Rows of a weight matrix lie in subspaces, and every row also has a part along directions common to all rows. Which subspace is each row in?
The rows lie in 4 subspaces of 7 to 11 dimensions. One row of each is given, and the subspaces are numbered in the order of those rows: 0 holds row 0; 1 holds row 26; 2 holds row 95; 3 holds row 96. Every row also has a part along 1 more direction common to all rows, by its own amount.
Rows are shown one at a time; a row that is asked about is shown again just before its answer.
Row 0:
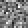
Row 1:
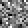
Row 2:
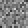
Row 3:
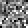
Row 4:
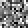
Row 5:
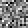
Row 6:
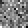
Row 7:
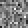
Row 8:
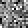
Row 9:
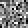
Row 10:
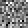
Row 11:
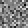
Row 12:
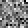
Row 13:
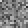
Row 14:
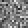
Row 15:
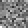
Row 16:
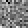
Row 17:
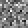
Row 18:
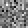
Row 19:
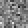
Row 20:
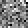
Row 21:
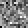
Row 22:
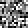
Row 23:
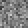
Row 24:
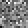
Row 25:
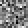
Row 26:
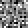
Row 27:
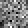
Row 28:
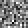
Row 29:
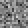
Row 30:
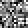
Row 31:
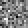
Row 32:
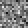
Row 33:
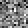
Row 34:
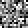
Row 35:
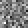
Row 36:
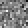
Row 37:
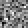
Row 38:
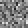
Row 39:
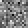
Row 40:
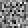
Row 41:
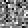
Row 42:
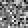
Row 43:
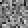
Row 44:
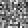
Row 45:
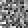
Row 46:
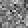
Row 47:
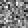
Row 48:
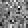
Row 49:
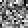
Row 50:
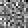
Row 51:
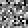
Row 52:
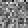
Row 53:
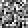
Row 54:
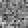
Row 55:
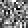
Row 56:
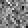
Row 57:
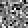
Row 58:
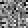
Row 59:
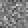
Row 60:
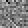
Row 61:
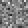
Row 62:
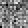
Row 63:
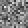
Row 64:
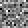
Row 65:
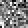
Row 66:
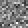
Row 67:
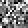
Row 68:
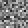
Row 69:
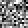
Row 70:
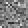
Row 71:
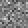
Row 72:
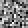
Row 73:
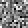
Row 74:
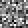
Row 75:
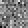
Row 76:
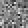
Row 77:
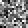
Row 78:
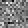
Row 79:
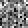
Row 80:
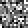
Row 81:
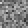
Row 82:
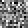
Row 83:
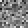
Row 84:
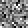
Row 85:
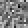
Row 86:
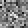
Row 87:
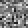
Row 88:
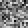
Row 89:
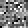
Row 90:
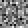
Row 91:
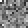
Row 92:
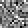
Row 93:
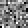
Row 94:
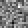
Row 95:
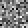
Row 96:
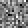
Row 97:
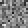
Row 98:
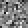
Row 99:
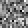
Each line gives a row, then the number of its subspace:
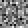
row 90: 3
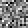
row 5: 0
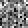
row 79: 3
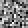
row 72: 0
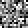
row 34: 2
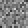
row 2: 1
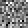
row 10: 0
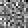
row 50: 2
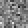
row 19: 0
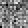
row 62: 1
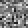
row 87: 3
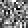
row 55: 0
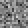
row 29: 3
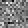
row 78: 0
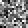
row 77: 1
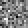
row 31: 3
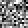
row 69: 2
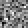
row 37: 2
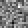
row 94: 0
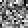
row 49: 2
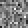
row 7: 2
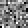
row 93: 3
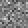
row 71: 1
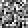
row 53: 0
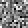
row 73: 0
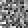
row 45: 2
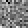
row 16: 1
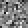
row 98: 0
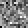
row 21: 0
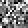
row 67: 1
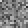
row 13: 2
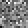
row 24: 1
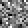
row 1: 3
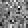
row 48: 0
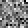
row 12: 1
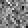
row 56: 1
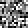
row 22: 2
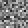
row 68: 2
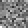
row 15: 1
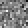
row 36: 2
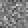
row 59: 1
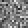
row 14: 0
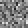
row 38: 2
